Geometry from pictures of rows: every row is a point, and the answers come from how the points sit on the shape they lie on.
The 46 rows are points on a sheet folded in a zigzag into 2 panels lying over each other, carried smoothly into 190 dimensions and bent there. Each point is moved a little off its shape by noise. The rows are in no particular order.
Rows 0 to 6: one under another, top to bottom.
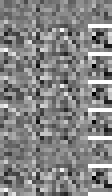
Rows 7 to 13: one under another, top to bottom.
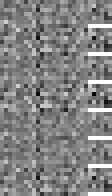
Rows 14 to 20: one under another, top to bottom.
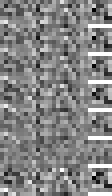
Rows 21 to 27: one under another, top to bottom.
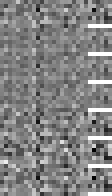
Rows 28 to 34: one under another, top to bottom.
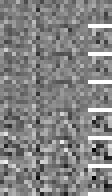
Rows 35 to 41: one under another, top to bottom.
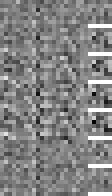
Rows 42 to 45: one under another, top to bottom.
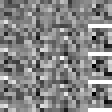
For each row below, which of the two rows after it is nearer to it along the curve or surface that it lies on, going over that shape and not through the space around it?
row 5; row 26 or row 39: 26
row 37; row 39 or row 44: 44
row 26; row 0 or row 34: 34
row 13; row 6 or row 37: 6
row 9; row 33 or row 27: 27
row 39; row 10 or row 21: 10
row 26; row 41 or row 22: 22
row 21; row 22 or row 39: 22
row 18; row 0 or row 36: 0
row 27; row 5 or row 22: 22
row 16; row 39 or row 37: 37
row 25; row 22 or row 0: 0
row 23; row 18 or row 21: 21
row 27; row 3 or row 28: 3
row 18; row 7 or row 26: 7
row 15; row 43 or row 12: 43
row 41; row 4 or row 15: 4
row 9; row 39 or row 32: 32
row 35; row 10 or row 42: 10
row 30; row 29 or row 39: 29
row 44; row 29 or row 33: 33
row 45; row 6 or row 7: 6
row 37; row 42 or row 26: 26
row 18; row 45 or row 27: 45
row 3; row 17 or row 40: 17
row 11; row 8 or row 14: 8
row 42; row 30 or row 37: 30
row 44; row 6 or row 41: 6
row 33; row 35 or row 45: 45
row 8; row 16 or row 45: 45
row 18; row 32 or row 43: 43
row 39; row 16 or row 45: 45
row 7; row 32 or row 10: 10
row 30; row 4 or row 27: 4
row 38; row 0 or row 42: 0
